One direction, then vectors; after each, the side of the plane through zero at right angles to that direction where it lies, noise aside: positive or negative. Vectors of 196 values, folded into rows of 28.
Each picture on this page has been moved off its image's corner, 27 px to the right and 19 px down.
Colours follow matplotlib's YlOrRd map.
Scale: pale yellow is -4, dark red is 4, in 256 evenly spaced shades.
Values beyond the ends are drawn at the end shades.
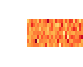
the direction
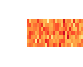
negative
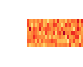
negative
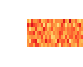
positive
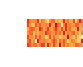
negative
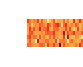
negative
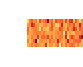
positive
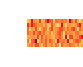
positive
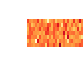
negative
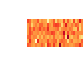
negative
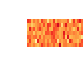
negative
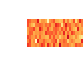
negative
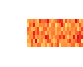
positive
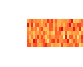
positive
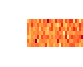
positive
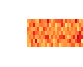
positive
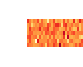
negative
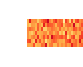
positive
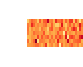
positive
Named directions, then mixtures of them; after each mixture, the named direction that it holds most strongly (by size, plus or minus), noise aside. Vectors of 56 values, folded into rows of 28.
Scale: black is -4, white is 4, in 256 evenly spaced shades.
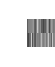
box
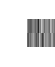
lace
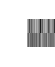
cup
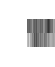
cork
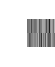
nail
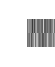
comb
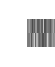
comb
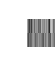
lace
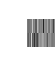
comb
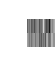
nail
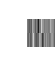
lace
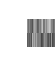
cork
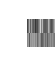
cup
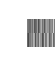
lace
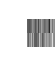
lace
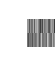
cup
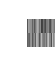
box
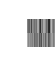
nail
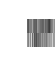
cork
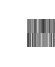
box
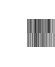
cork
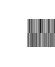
cup
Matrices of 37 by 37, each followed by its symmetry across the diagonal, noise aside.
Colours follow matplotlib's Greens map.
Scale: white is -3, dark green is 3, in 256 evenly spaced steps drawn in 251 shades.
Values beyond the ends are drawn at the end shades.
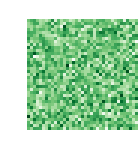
antisymmetric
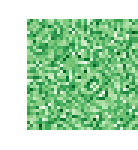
symmetric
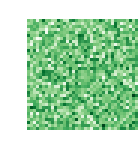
symmetric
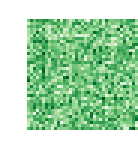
antisymmetric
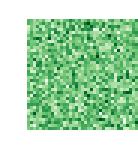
neither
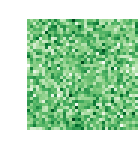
antisymmetric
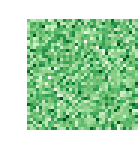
symmetric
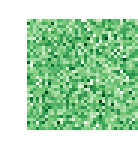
neither
